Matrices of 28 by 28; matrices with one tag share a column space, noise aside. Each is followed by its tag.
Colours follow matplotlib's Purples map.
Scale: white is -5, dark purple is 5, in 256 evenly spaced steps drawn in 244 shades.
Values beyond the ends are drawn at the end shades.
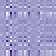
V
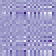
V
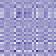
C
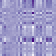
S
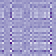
C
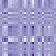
S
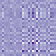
C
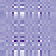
V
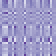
S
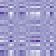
V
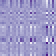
S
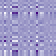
V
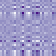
V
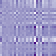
S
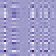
C
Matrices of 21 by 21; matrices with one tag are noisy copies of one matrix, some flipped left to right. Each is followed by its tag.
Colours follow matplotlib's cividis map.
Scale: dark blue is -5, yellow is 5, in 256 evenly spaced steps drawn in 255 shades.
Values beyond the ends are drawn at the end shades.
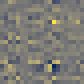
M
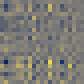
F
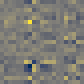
M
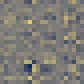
M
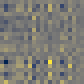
F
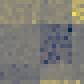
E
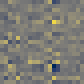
M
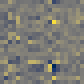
M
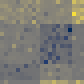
E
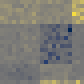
E
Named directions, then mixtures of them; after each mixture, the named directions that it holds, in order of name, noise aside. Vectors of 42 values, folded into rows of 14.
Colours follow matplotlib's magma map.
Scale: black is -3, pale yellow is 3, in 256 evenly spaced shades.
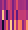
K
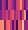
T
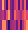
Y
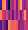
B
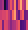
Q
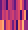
T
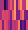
Q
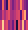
T, Y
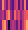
Y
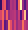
B, T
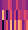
K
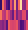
B, Q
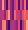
Y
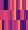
Q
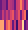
T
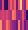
Q, T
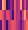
B, Y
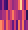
Q, T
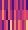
K, Y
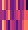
Q, Y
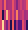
K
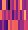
B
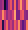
K, Q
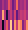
K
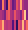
T, Y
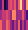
Q, T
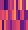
Q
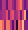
T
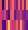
Y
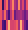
Y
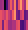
Q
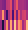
K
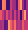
B, T
